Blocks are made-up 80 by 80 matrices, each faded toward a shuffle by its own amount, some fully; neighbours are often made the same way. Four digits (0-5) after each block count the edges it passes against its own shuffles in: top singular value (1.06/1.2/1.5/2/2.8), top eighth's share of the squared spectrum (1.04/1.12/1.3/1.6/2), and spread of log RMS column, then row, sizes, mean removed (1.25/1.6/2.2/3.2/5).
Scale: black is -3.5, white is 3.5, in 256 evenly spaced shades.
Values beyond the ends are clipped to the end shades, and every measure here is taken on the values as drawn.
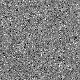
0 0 1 0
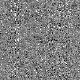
1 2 3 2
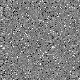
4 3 2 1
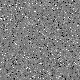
1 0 0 0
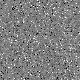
1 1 0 0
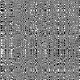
5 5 3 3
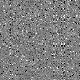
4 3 2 1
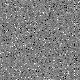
3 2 1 0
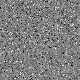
2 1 0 0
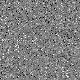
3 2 1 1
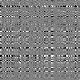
5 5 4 4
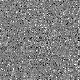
3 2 1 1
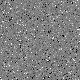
0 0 0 0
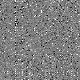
3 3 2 0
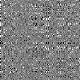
4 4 3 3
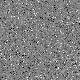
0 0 0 0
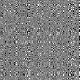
4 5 3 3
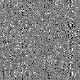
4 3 2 1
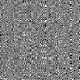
4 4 3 2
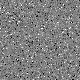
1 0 0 0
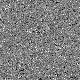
0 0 0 0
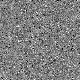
0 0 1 0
